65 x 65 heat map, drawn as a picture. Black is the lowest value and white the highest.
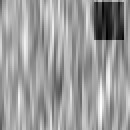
Most values sit high, with a long tail of low ones. The ninth with the lowest average is the top right. The top right is the roughest part. The grain runs up and down. Neither half mirrors the other. An odd patch, lower than its surroundings, sits in the top right.
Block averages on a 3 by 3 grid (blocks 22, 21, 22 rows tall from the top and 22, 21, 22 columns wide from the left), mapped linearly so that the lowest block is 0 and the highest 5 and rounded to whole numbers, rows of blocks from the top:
550
544
445
